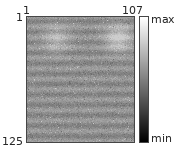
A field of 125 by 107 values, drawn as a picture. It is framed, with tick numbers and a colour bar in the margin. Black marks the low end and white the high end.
Two bumps rise from the field. The top right is the ninth with the highest average. No row or column stands out. Stripes running across repeat 12 times from top to bottom.
